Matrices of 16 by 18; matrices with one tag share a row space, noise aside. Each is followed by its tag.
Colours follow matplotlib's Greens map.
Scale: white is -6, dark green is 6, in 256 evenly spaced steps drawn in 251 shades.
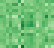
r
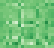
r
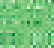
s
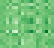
r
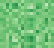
r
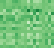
s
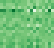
s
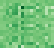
r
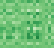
s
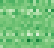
s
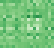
s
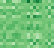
s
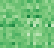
s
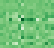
r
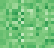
r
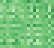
s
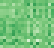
s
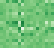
r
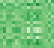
s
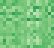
s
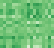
s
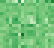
r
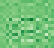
r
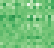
s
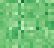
r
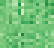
r
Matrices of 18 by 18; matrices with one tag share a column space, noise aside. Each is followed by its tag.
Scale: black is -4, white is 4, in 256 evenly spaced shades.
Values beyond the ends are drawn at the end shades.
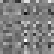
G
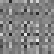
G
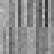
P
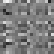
G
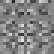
G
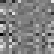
G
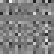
G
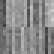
P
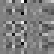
G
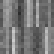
P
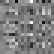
G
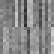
P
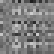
G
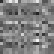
G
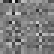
G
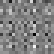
G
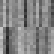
P
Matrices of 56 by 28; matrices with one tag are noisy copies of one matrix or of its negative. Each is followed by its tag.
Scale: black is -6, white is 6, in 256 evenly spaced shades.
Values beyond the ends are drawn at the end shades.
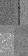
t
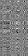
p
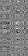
p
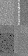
t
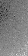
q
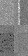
t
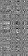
p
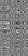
p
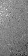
q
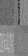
t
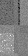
t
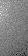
q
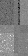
t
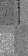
t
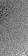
q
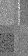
t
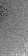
q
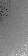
q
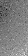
q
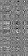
p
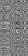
p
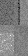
t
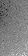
q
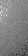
q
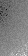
q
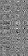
p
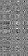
p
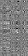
p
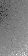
q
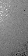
q
